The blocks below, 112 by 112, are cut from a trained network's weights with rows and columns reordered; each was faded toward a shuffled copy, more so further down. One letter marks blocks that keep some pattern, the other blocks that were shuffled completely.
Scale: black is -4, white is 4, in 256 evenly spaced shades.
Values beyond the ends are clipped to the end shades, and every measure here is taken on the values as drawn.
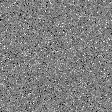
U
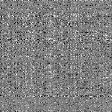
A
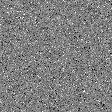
U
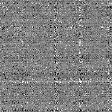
A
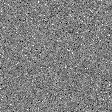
U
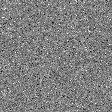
U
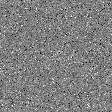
U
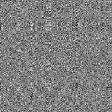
A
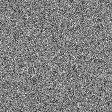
U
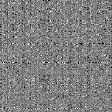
A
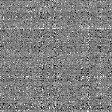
A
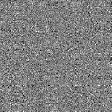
A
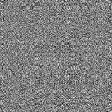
A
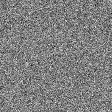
U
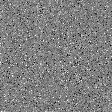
U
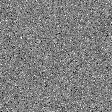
U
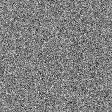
U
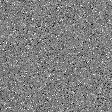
U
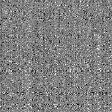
A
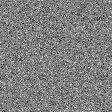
U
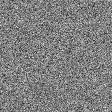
U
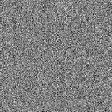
A
